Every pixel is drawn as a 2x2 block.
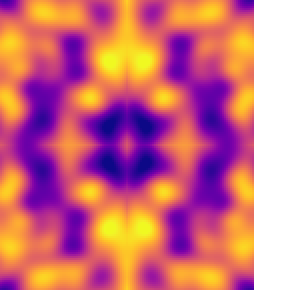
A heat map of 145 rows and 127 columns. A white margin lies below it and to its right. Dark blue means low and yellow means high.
Mirror symmetry: left to right and top to bottom. Ninth with the lowest average: centre. Slope: none. Seam: none. Lone odd cells: none. Roughest part: centre. Grain: smooth.
